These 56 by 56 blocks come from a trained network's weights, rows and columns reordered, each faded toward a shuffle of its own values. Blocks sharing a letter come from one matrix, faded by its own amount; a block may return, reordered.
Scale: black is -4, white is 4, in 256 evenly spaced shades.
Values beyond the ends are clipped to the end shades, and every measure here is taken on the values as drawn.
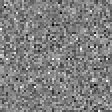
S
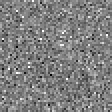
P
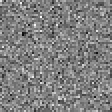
S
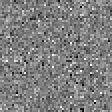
P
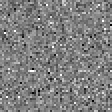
P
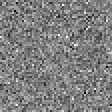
S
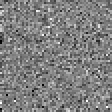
S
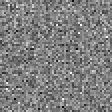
S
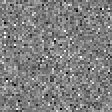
P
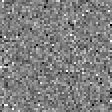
P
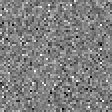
P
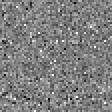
P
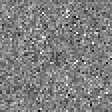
P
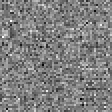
S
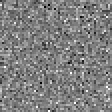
P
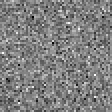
S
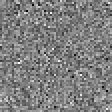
S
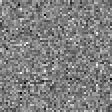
S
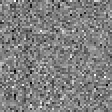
S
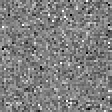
P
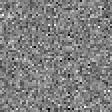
S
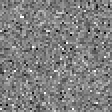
P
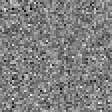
S
